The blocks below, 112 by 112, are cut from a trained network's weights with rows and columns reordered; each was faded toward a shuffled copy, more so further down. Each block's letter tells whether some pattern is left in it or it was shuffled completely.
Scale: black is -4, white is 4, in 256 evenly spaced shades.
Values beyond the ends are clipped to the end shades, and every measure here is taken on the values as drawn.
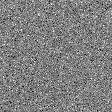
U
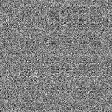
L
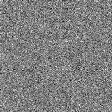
L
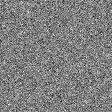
U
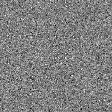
L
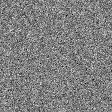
U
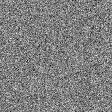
U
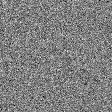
U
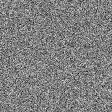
U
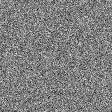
U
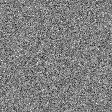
U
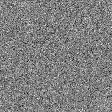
U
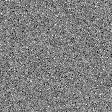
U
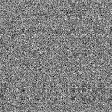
L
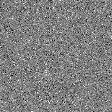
L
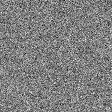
U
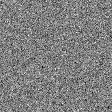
U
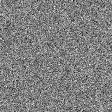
U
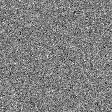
U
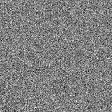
L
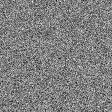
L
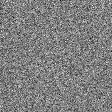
U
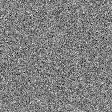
U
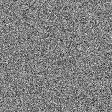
U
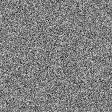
U
